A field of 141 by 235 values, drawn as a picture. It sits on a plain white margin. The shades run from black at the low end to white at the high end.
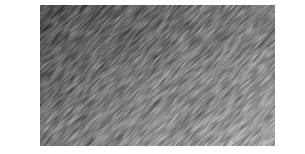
Mirror symmetry: none. Odd rows or columns: none. Ninth with the highest average: bottom right. Ninth with the lowest average: top left. Grain: diagonal, up to the right. Slope: up to the bottom right. Histogram: bell-shaped.
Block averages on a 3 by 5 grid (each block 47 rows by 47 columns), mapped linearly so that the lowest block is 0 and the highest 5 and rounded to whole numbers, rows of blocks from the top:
01123 / 12334 / 23445
